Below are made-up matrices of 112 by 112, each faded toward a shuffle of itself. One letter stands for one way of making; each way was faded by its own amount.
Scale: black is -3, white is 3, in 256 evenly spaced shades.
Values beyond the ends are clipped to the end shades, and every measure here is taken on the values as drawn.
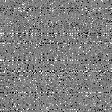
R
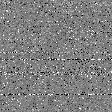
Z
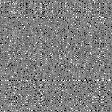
R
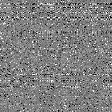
R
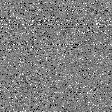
Z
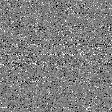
Z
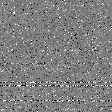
Z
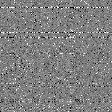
R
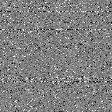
Z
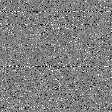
Z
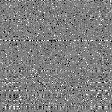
R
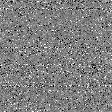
Z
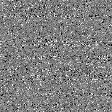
Z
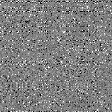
R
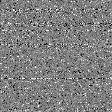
Z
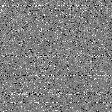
Z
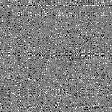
R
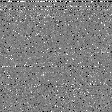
Z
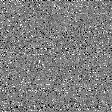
Z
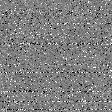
Z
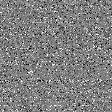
Z
